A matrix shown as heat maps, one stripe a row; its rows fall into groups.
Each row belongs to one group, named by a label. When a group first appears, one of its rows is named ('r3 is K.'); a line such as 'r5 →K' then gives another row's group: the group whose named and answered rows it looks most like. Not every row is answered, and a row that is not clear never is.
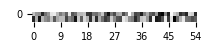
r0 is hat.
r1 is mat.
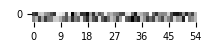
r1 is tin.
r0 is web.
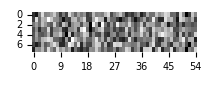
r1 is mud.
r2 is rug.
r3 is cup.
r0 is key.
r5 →mud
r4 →cup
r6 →key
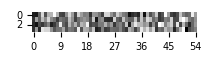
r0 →key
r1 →mat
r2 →cup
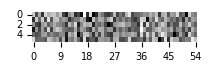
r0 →hat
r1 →tin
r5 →hat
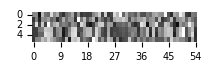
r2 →tin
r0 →key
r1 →mat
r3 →mud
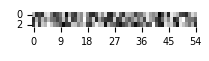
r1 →mat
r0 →hat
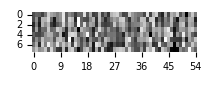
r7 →rug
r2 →mat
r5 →web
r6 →web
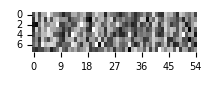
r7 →cup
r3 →mud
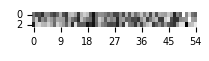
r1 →tin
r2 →web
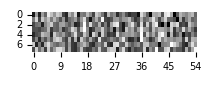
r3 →cup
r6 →hat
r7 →tin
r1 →rug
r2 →hat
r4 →rug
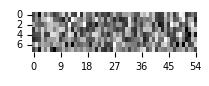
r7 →mat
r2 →hat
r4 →key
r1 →mud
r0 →mat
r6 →rug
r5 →key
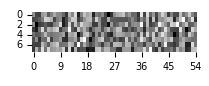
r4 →rug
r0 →rug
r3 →key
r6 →key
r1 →mud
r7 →web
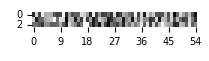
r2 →cup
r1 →hat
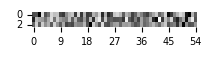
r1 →web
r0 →key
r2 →rug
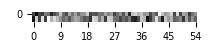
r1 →tin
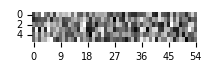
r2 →hat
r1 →cup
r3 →tin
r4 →rug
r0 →web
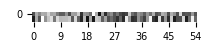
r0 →mud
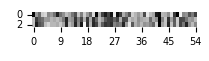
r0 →mat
